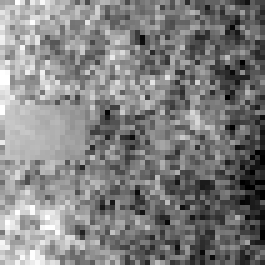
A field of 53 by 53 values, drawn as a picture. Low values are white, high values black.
Slope: up to the right. Calmest part: middle left. Odd patch: calmer, in the middle left. Stripes: none.
